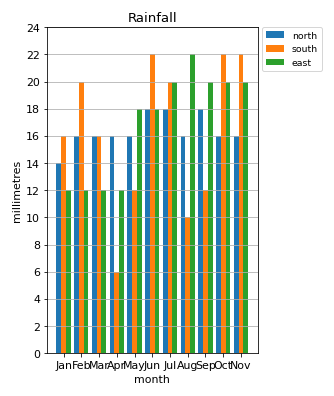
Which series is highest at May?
east
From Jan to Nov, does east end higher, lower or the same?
higher
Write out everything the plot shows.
Title: Rainfall
x-axis: month, ticks Jan Feb Mar Apr May Jun Jul Aug Sep Oct Nov
y-axis: millimetres, ticks 0 2 4 6 8 10 12 14 16 18 20 22 24
Legend: north, south, east
Values:
north: 14 16 16 16 16 18 18 16 18 16 16
south: 16 20 16 6 12 22 20 10 12 22 22
east: 12 12 12 12 18 18 20 22 20 20 20
